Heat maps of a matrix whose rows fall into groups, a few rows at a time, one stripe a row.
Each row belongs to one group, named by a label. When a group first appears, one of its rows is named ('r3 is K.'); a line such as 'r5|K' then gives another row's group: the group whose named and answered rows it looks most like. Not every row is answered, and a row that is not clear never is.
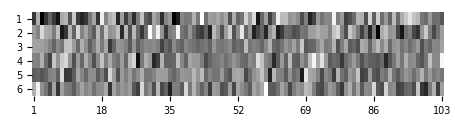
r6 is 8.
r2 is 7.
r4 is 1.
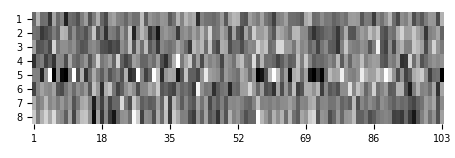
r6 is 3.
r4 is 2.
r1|8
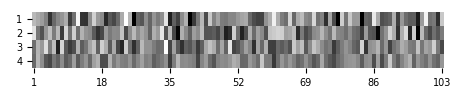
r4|8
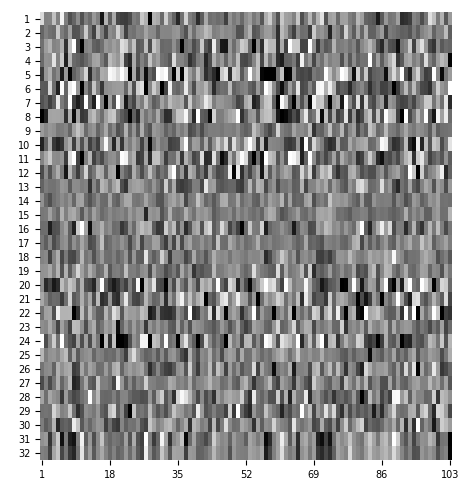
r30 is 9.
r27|8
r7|8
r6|1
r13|3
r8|2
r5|7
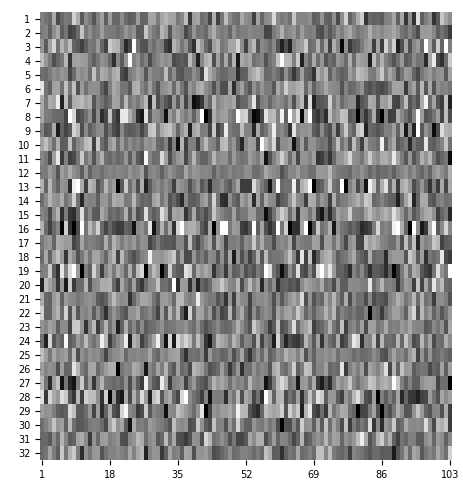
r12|1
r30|2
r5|3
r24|7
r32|1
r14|3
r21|2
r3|2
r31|3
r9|9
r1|9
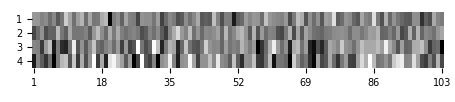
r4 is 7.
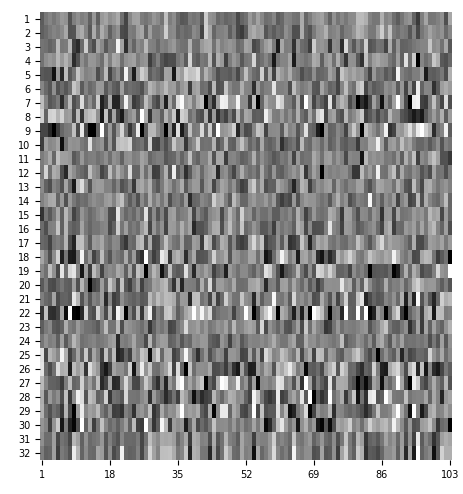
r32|9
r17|3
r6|9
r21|9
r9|7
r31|9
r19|1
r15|8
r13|3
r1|3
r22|8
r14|2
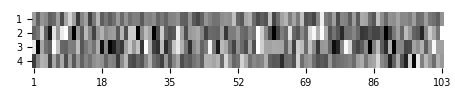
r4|2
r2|1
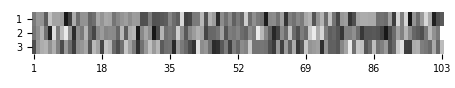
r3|3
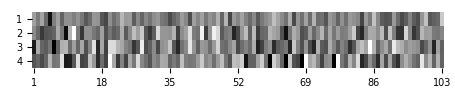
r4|8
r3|7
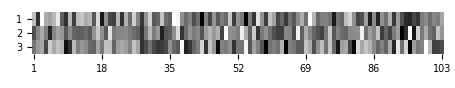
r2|2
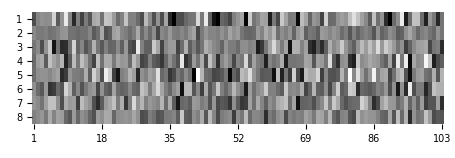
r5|3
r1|3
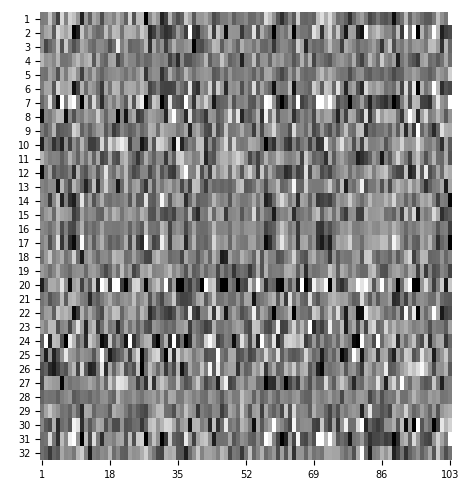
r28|8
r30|9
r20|3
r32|3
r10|7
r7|1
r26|7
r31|1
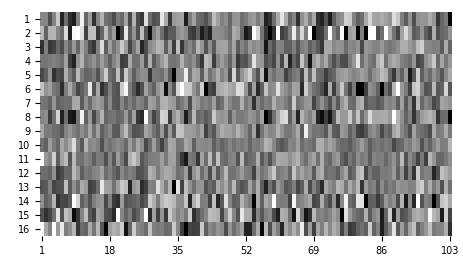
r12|9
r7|9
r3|7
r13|7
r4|3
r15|8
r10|1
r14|9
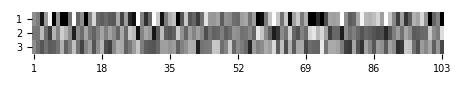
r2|1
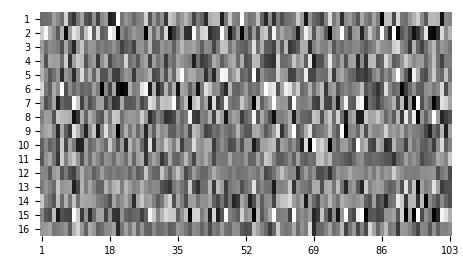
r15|9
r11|1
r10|8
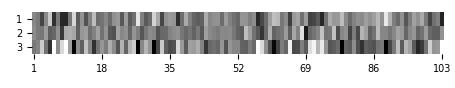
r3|1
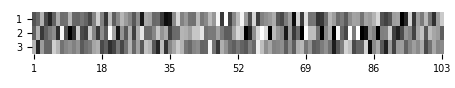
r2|8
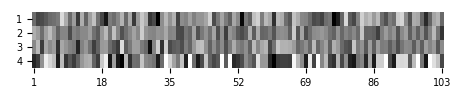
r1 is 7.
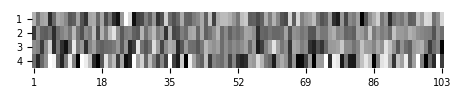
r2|7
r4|2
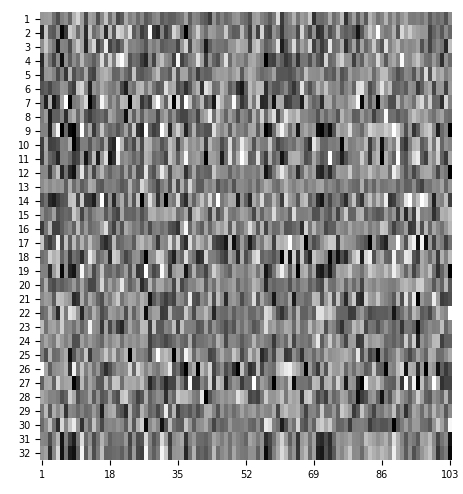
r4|7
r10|8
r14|7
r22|1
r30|1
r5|2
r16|2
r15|9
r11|8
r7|7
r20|7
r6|3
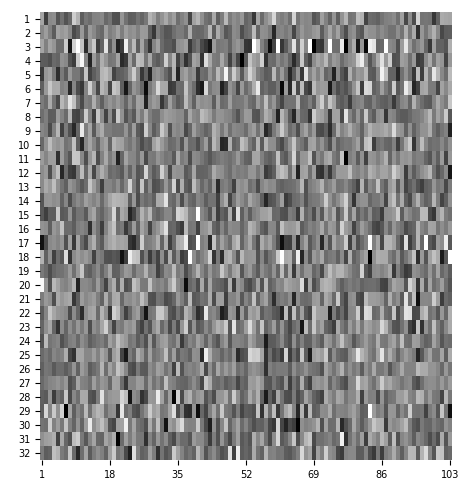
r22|3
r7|1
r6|3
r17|2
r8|8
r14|7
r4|3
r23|2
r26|7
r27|3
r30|7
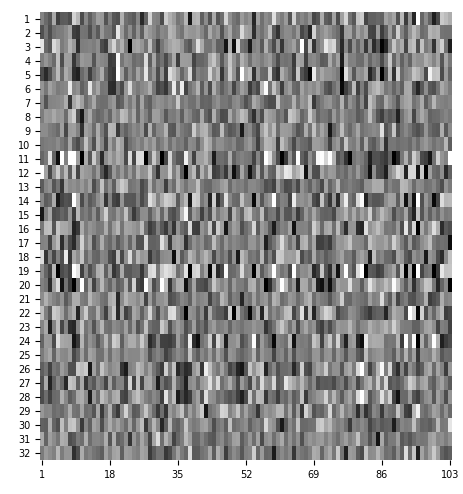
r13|7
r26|3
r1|9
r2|8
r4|8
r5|8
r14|9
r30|1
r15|2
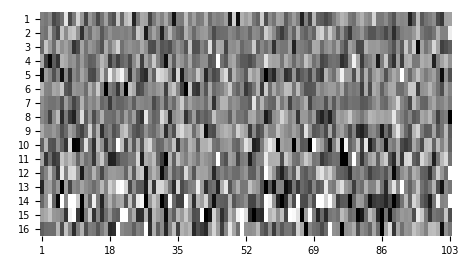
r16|8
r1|2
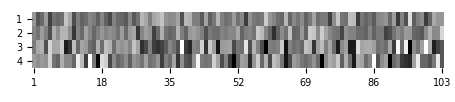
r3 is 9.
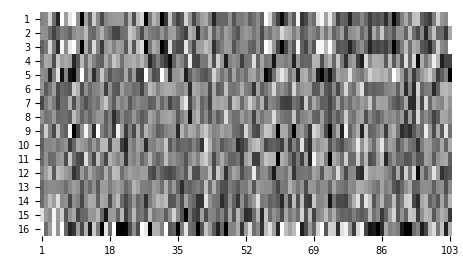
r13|3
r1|1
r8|9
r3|1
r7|2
